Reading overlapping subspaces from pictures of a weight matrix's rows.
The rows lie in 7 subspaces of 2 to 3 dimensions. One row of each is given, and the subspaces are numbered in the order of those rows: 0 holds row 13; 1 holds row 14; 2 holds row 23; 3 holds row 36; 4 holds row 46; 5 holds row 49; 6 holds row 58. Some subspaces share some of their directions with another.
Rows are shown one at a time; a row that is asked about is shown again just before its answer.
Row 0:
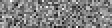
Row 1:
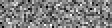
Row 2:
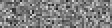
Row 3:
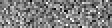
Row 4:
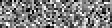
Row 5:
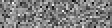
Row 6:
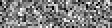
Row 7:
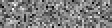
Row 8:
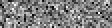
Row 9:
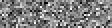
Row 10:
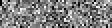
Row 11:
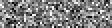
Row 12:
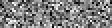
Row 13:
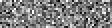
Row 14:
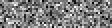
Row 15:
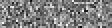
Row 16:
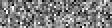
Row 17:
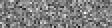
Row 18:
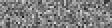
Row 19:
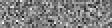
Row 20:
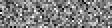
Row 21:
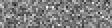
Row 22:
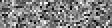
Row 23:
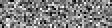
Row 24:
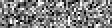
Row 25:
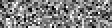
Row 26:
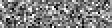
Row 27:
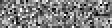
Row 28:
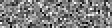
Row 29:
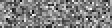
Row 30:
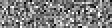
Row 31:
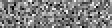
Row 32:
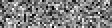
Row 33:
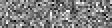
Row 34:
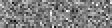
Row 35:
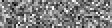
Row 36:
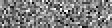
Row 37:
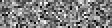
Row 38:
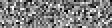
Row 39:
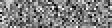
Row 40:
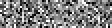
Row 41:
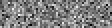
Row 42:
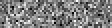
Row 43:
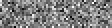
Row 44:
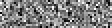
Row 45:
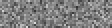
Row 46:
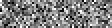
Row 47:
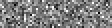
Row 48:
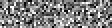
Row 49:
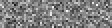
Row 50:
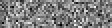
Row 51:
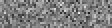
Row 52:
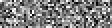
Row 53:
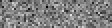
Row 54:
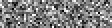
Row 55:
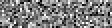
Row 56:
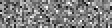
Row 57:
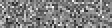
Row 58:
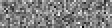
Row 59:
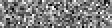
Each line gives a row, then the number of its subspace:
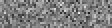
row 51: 3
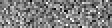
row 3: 3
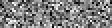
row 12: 5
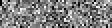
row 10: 4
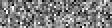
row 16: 6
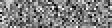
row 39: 4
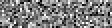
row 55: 1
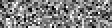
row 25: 1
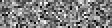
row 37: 2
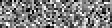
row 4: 0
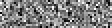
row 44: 4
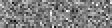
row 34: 5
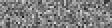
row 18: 6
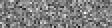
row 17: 2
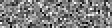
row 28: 1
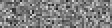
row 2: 0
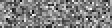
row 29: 0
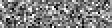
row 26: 1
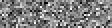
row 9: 2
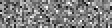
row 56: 4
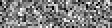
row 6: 4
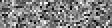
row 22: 2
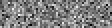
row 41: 1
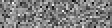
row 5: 2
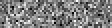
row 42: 3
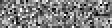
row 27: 1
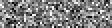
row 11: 5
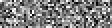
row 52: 0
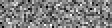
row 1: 1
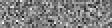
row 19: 6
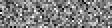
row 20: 4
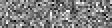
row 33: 5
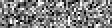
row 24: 3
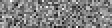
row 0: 4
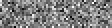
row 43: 4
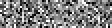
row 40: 4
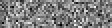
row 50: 3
